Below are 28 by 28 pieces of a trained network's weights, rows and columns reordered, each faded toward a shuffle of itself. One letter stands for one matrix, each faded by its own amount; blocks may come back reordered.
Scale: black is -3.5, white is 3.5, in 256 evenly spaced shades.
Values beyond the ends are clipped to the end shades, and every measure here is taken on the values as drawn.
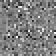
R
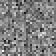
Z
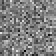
Z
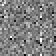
R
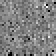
Z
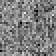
Z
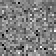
Z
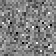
Z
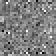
Z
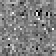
Z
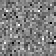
Z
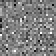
R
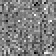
Z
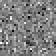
Z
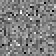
Z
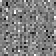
R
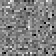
Z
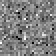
Z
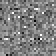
Z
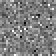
Z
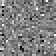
R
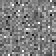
Z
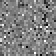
R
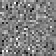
R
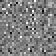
R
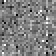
R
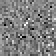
Z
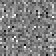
R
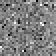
Z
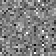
R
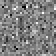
Z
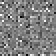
R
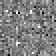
Z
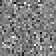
R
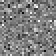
R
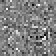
R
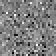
R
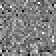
Z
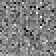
Z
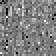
R
